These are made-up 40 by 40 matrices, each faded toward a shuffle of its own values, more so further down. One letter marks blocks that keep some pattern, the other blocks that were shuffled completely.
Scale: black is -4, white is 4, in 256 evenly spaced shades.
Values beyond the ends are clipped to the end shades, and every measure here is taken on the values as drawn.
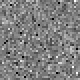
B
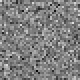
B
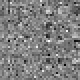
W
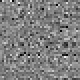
W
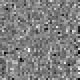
W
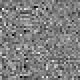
W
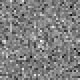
B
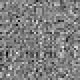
W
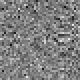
W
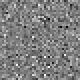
W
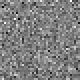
B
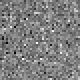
B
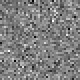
B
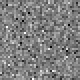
B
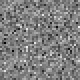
B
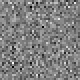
W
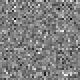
W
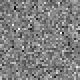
B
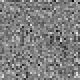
W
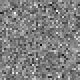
B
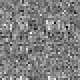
W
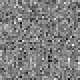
W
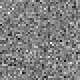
B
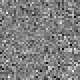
W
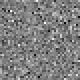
B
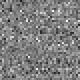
W
